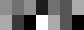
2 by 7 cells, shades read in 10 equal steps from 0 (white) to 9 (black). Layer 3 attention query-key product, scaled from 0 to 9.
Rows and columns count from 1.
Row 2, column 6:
6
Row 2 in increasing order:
0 3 3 6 7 9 9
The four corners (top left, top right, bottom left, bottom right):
4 3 3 9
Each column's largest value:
4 7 9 8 5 6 9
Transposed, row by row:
4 3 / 5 7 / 4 9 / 8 0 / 5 3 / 6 6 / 3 9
